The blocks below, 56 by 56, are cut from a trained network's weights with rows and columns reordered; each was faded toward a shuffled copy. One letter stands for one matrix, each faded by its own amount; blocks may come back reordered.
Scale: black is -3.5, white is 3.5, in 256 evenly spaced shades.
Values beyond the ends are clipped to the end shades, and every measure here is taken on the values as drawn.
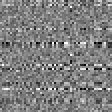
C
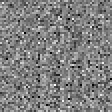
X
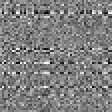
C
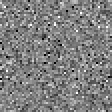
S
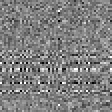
C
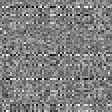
C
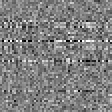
C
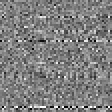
C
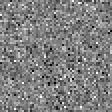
S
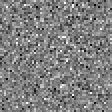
S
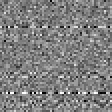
C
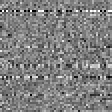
C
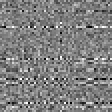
C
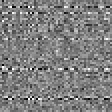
C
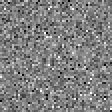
S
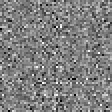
X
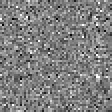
X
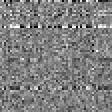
C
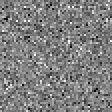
S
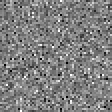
S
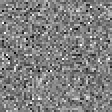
X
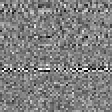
C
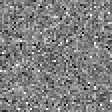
S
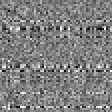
C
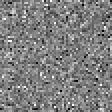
S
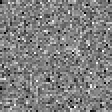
S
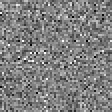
X
